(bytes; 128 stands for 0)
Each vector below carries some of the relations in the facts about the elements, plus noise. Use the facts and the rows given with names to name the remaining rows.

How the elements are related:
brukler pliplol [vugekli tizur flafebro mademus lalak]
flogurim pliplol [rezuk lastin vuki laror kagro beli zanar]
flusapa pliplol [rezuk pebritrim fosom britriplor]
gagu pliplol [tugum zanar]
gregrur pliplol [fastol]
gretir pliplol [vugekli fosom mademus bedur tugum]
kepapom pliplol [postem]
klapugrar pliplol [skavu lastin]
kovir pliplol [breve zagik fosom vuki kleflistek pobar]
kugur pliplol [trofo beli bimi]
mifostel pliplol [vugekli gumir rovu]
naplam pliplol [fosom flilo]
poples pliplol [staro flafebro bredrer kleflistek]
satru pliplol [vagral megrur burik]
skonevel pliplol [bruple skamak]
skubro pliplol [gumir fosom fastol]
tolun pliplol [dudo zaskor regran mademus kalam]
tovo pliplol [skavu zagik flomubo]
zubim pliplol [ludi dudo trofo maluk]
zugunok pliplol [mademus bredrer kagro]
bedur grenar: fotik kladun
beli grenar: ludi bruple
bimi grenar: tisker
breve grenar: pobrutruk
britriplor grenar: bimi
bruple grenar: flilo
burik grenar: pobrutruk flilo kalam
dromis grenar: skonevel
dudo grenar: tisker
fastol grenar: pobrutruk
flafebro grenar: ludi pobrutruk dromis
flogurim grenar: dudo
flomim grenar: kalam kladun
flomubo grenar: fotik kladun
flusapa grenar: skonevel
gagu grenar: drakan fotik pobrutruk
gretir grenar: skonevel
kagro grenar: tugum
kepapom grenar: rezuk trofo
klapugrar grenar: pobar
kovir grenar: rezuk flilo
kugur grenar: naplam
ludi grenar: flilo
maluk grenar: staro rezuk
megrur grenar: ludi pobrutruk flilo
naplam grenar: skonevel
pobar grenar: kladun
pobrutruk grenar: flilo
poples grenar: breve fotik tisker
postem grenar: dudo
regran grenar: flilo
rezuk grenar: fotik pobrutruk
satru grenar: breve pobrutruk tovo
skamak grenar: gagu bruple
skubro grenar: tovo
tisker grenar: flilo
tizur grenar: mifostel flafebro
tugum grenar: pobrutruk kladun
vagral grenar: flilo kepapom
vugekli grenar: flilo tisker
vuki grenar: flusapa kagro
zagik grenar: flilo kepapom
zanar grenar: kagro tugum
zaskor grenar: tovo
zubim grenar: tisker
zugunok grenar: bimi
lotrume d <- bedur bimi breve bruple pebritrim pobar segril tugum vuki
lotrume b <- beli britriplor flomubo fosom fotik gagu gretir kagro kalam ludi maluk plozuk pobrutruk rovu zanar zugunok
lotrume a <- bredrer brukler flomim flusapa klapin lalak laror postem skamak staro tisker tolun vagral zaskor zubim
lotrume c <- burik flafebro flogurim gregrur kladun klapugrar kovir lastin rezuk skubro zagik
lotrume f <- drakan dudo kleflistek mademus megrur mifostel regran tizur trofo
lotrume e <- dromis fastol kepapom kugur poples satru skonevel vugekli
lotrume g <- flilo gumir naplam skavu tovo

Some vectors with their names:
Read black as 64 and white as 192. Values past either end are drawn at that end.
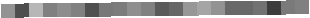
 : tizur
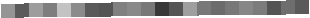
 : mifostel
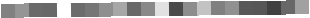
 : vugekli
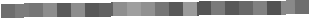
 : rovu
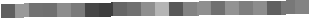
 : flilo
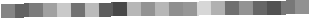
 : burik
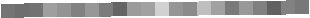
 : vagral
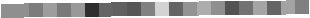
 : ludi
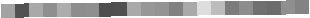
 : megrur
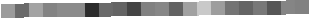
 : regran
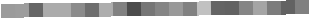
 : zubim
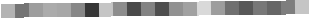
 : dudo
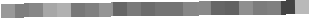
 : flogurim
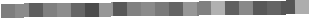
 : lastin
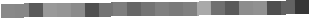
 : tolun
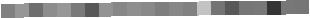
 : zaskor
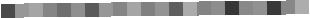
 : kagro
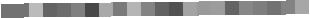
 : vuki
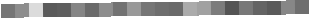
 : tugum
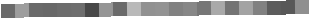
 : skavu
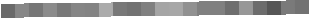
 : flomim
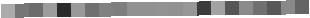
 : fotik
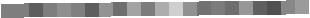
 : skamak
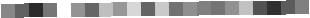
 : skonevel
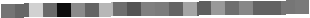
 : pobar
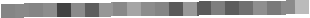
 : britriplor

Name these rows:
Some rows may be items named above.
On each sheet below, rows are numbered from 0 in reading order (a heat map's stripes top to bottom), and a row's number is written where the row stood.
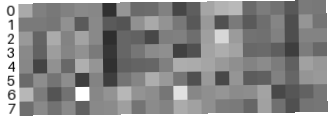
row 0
trofo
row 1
rovu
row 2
regran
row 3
mademus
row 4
bruple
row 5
fosom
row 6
kepapom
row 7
flomim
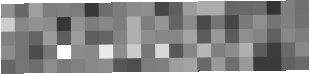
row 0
mademus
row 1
gagu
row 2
plozuk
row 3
dromis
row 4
kladun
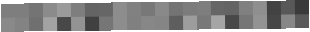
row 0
brukler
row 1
kalam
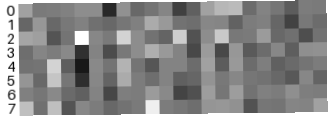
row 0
trofo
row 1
gumir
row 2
kugur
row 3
fosom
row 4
pobar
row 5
bedur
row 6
pebritrim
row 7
breve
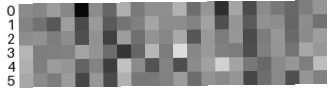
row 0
flomubo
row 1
plozuk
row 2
beli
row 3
pobrutruk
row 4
bimi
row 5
maluk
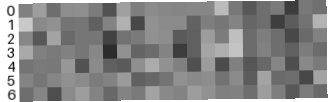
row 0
zaskor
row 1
rezuk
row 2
kleflistek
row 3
trofo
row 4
rovu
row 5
klapugrar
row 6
klapin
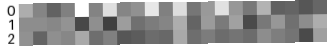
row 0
satru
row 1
beli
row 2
kovir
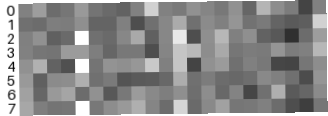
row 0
tovo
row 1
zagik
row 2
vugekli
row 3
tisker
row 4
fastol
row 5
kovir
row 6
zugunok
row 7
poples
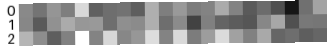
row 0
flafebro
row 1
gretir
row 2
satru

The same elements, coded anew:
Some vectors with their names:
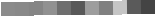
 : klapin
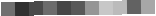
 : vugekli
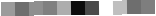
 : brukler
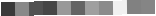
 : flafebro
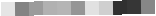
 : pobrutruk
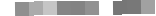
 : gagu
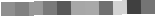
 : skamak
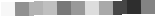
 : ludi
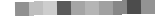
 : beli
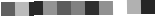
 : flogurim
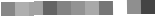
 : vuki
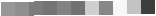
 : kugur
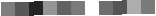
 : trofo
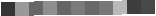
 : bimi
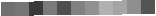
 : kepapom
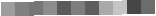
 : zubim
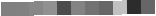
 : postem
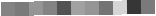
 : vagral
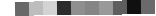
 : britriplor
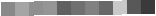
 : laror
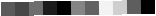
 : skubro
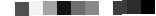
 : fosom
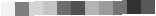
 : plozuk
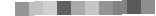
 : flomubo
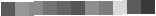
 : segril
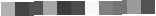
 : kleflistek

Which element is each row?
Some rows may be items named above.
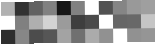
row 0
megrur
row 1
zugunok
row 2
flafebro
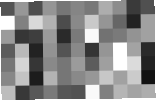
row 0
tisker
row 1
maluk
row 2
regran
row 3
flogurim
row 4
klapugrar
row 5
tovo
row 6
tizur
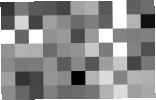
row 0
burik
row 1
lastin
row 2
gretir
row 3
vuki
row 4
zubim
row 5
mademus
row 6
poples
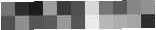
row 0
dudo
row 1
skonevel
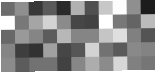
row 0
kovir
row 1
zugunok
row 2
tugum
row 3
dudo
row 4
satru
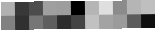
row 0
mademus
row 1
gumir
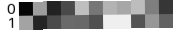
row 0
kladun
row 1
mifostel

